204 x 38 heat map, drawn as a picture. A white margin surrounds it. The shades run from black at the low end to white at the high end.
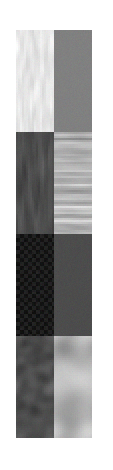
The table splits into 4 rows of 2 panels. Panel 1,1: very high, streaked downward, faint in contrast. Panel 1,2: middling, flat. Panel 2,1: low, streaked downward, faint in contrast. Panel 2,2: high, streaked across. Panel 3,1: very low, checkered, faint in contrast. Panel 3,2: low, flat. Panel 4,1: low, blotchy, faint in contrast. Panel 4,2: high, smooth.
